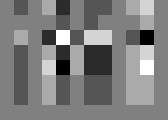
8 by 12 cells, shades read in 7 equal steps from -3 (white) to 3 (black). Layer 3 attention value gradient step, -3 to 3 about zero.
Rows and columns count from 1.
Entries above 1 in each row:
1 0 2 3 3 0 0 0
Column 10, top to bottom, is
-1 0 1 -1 -1 -1 -1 0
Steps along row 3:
down up up down up down same up up up down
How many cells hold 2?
7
